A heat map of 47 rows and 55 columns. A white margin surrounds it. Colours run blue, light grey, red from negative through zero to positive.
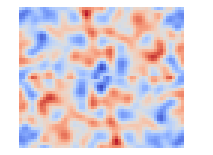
No seam splits the table. No row or column stands out. A half turn leaves it unchanged. On average the colour sits 50% of the way up the scale. The values follow a bell shape.
